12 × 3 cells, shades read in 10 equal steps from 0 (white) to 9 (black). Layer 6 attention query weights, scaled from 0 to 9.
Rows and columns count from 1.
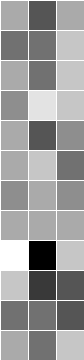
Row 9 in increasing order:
0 2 9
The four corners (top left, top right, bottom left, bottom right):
3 3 3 2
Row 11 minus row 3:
2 0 4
